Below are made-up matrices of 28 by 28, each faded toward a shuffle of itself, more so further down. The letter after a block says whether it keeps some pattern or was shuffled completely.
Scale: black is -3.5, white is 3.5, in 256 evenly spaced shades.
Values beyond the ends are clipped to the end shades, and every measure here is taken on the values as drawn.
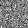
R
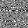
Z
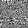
Z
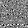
Z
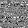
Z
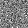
R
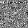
Z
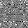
Z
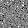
R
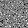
R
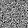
R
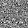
Z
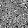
R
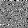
Z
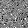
R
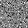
R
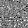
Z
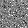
R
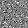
R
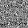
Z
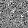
R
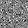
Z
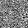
R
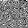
Z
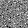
R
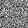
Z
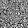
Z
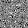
R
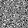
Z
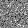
R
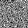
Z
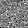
R
